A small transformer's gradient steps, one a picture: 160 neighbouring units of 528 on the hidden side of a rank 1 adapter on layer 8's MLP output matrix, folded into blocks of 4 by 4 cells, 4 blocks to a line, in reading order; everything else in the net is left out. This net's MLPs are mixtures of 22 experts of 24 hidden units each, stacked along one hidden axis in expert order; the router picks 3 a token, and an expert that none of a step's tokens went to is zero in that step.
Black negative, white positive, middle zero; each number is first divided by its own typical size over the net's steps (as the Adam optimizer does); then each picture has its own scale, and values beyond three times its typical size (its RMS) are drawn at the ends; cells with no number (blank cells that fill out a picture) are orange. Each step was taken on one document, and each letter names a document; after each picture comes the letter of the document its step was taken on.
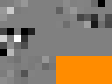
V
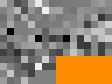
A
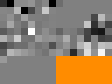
A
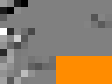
V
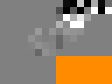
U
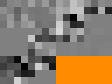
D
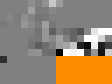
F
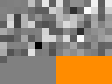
D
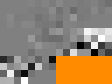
D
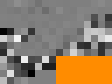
D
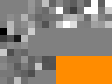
D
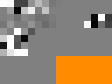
A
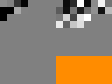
U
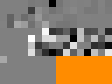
F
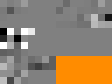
V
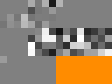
F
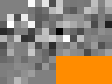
D
